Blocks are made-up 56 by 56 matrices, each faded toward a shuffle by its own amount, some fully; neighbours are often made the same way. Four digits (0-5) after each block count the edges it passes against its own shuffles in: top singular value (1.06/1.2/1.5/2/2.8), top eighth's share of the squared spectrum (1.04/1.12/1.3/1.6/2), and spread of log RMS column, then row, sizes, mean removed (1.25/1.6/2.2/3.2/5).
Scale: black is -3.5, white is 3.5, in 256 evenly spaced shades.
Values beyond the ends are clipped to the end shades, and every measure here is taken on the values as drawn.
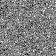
0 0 0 0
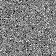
0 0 0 0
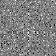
3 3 2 0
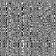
4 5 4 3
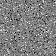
1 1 0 0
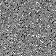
2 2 0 0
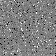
0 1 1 0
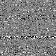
2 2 0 3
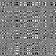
5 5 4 4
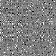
4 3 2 1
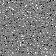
2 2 0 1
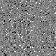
3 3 1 1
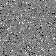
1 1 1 0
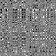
4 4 2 2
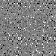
4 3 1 1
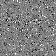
3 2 0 1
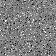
1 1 0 0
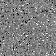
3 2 0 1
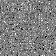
3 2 0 1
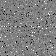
2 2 0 0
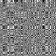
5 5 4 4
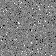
0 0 0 0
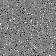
0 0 0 0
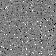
1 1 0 0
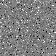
2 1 0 1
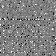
3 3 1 2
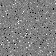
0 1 0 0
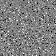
3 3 0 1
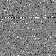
3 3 0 1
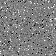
1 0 0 0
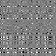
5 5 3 3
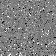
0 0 0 0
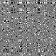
4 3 2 2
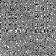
4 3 2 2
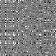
4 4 3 2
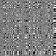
4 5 3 3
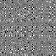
4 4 3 2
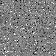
1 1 0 0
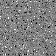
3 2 1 0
